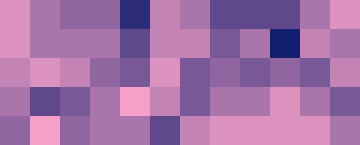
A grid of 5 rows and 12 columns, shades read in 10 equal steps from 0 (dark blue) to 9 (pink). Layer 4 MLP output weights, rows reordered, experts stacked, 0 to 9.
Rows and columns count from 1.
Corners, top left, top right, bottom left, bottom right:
8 8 5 6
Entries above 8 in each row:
0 0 0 1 1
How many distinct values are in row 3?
4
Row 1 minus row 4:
2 3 1 -1 -8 0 2 -3 -3 -5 0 4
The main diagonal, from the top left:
8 6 7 6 6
